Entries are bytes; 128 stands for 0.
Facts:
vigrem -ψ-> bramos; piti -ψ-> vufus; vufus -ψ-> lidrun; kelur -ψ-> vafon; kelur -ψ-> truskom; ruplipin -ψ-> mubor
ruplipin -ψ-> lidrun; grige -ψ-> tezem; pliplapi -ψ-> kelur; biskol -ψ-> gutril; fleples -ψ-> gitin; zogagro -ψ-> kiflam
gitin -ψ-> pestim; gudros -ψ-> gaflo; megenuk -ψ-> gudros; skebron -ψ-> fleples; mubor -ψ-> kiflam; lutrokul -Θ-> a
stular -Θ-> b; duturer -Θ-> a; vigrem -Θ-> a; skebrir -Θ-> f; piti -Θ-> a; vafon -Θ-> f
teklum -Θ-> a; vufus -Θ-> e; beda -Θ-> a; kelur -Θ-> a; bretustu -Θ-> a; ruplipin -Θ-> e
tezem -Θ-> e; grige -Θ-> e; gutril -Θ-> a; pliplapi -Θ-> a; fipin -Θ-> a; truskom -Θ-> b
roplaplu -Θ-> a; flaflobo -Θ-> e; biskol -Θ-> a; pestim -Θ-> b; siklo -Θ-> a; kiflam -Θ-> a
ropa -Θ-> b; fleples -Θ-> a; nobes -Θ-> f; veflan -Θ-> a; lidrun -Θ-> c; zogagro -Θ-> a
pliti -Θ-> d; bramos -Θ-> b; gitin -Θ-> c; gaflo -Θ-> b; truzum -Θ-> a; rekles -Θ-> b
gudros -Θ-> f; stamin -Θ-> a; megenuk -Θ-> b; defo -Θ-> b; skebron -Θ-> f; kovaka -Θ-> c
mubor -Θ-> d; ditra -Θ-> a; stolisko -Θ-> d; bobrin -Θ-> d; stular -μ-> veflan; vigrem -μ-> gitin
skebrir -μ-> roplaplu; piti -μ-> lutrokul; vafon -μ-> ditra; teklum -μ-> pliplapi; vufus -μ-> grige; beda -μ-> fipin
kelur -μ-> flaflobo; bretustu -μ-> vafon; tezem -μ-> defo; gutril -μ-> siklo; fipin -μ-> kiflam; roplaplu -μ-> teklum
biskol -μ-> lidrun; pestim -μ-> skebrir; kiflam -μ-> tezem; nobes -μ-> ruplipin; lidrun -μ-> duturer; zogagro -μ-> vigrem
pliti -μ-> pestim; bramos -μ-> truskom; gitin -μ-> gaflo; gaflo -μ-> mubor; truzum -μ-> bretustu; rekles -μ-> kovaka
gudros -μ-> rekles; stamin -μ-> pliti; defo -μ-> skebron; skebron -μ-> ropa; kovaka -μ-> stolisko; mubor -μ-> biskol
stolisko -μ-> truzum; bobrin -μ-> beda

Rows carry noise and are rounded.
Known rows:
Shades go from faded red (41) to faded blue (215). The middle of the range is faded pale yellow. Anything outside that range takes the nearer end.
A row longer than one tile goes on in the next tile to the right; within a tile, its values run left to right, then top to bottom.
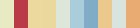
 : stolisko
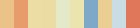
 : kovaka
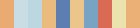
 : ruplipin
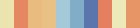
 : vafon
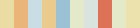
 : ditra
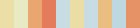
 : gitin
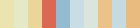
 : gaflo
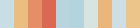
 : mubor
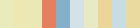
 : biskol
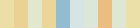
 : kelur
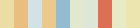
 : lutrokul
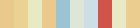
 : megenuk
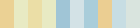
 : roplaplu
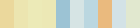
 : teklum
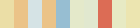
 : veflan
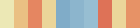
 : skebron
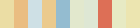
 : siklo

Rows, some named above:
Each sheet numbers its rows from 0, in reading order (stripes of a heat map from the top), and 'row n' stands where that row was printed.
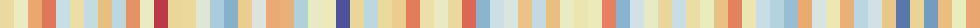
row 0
gitin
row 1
stolisko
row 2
tezem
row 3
gaflo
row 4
biskol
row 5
pliti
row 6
vufus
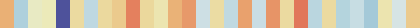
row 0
tezem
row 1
lidrun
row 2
truzum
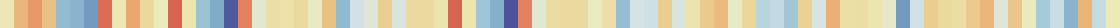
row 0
nobes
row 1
skebrir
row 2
zogagro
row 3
skebrir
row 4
stamin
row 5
rekles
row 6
kiflam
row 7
pestim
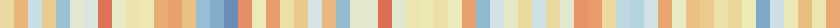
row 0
ditra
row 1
gudros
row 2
duturer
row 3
vigrem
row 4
bobrin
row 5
defo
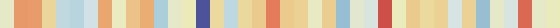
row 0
bobrin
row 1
tezem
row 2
ropa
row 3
pliplapi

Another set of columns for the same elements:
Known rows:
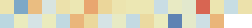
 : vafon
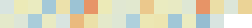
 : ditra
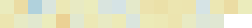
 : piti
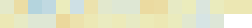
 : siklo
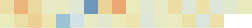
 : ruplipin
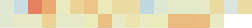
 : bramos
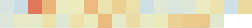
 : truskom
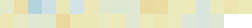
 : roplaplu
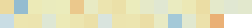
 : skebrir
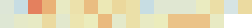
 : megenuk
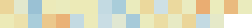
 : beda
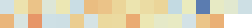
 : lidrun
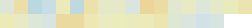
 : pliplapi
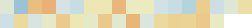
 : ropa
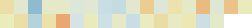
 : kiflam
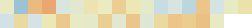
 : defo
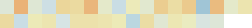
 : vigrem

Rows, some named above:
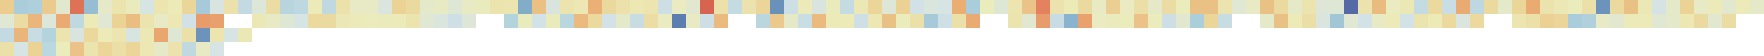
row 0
gudros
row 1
pliplapi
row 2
vafon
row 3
skebron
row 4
mubor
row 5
tezem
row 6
vufus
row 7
biskol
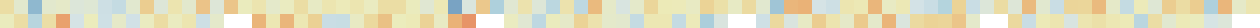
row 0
kiflam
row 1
kovaka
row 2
bretustu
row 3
ropa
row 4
vigrem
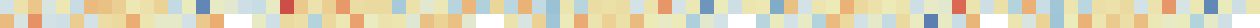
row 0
lidrun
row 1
gaflo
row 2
duturer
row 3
vafon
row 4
duturer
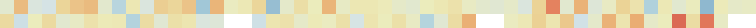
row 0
zogagro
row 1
nobes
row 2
rekles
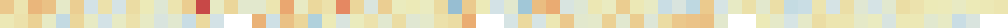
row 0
pliti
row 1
gitin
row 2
defo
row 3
truzum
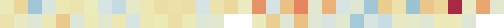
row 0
stamin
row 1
bobrin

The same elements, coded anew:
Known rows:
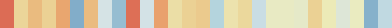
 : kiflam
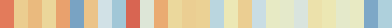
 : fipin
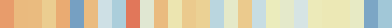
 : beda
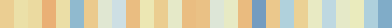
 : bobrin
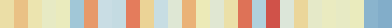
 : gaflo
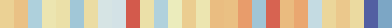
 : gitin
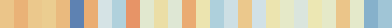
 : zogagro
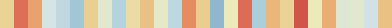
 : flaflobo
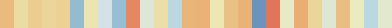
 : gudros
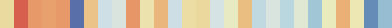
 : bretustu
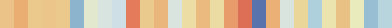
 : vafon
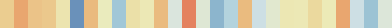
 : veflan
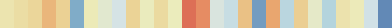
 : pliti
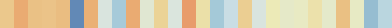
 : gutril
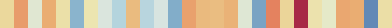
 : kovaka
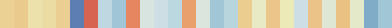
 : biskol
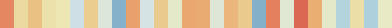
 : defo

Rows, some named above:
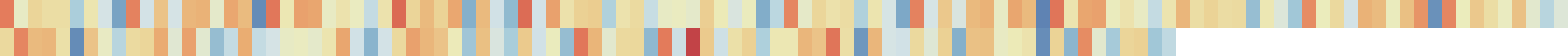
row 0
skebron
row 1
kiflam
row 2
skebron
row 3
nobes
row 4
ditra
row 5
rekles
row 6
stolisko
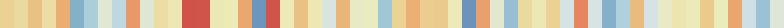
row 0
skebrir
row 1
duturer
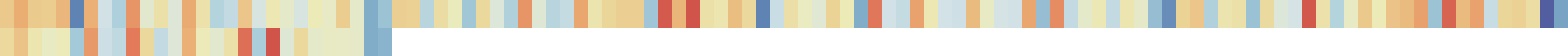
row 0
zogagro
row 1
lidrun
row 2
mubor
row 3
gitin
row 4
gaflo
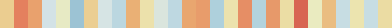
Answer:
vufus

